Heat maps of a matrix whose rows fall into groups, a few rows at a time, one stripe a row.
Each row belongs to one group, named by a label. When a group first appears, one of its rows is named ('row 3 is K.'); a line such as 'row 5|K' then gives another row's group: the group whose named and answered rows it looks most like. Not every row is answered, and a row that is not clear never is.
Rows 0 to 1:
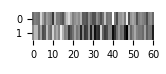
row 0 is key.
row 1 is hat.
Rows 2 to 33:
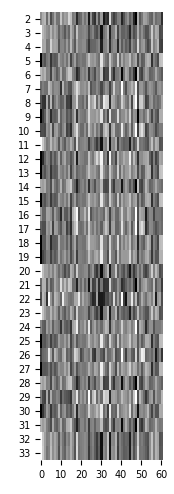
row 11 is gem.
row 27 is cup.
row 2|hat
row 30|cup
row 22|key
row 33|gem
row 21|hat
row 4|gem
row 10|key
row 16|key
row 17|key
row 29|key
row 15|cup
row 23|gem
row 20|gem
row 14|hat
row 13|cup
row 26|key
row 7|key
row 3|gem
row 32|gem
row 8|key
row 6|hat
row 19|cup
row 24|key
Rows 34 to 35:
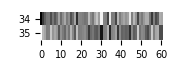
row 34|cup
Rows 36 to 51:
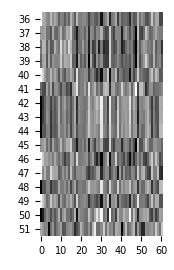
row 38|hat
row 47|gem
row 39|hat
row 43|cup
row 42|cup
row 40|gem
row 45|hat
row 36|gem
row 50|cup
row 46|gem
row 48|cup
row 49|gem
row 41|key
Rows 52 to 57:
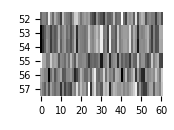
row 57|key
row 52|key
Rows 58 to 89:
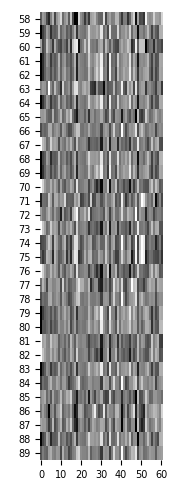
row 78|key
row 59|cup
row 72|key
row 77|key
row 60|key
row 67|gem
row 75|key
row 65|hat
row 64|cup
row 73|gem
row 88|cup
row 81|gem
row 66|key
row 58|hat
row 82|gem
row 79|cup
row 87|hat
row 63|key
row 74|key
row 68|cup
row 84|key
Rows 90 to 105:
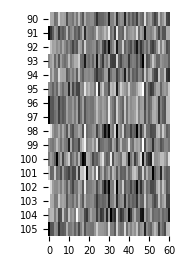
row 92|gem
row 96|cup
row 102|gem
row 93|hat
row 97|cup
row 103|gem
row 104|hat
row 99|key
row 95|key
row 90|gem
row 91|cup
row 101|key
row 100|hat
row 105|cup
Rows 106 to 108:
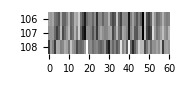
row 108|key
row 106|hat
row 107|hat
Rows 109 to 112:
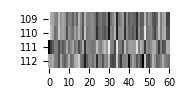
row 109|gem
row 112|hat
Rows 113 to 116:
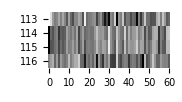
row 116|hat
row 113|gem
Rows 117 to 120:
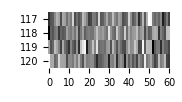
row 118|cup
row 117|key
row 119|key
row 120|gem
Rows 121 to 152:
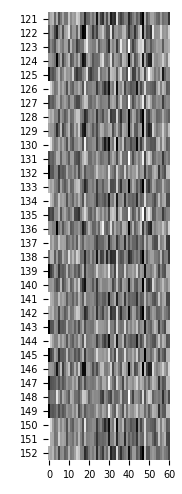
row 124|hat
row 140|hat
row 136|hat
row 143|cup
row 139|cup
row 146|hat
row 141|gem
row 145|cup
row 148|key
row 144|gem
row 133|hat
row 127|key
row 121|hat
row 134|gem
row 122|hat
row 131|key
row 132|cup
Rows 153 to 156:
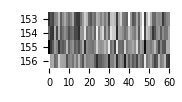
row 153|key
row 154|key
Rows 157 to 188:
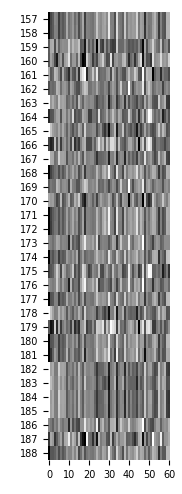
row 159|hat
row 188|cup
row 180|cup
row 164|key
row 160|hat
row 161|key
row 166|key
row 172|cup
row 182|gem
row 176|key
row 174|cup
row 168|cup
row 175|key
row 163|gem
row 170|hat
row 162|key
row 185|gem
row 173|key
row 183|gem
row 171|cup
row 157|cup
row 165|gem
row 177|cup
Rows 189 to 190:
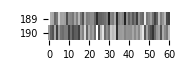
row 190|key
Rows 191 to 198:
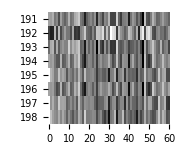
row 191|hat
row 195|gem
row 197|gem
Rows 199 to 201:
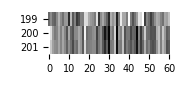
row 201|gem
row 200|gem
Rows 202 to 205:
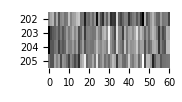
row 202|hat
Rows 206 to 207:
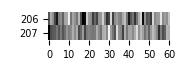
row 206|hat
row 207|cup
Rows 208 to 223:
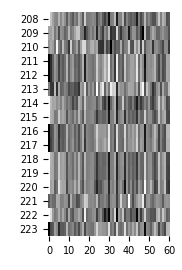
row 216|cup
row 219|gem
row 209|hat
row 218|gem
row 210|key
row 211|cup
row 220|gem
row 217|cup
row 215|gem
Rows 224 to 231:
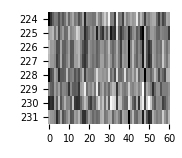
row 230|key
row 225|hat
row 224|cup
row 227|hat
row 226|hat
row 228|cup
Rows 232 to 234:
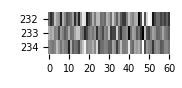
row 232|key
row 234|key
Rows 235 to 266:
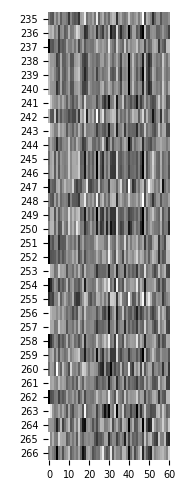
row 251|cup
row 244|hat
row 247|key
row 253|gem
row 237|cup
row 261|gem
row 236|hat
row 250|hat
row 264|hat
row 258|cup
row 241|gem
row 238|hat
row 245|hat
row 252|cup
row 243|gem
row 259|hat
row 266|hat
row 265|gem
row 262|cup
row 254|cup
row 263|gem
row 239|hat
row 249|hat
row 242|key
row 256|gem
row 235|key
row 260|key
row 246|hat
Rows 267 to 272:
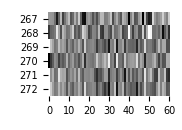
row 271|gem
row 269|gem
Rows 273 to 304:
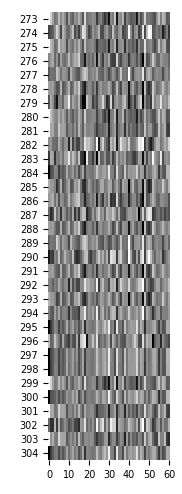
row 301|gem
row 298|cup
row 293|hat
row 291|hat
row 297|cup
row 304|cup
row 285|hat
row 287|key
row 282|key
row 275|gem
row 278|hat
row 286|hat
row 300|cup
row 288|hat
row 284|cup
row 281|gem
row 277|key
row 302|key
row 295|cup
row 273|gem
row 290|key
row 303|gem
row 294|key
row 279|hat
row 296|key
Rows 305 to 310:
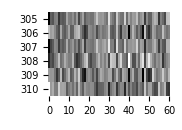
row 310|gem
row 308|key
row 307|cup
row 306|hat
